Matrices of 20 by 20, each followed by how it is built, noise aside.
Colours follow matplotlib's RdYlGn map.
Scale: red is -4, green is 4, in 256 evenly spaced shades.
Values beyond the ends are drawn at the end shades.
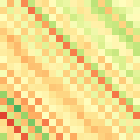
Toeplitz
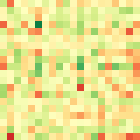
low rank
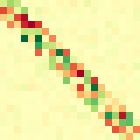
banded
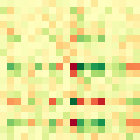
low rank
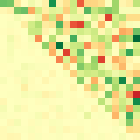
upper triangular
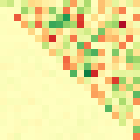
upper triangular
